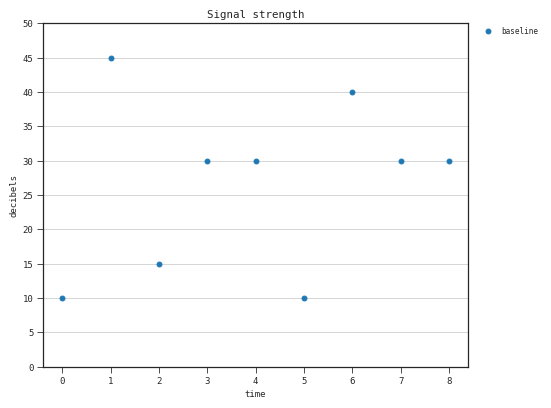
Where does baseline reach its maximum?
1
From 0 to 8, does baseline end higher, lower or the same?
higher
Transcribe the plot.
Title: Signal strength
x-axis: time, ticks 0 1 2 3 4 5 6 7 8
y-axis: decibels, ticks 0 5 10 15 20 25 30 35 40 45 50
Legend: baseline
Values:
baseline: 10 45 15 30 30 10 40 30 30
